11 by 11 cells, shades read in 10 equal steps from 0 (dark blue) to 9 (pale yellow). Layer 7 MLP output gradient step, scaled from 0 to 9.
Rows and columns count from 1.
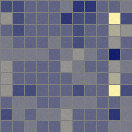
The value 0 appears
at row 5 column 10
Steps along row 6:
down same same same up down down same up down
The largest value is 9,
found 2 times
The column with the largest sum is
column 10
